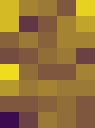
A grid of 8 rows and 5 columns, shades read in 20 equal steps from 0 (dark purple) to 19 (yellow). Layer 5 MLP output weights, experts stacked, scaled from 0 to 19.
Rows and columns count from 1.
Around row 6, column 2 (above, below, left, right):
9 7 13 11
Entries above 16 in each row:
1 0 0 0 1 0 0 0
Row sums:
62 52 48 37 53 54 38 31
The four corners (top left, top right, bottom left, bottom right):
16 18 0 7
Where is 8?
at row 3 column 1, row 3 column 3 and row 7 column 3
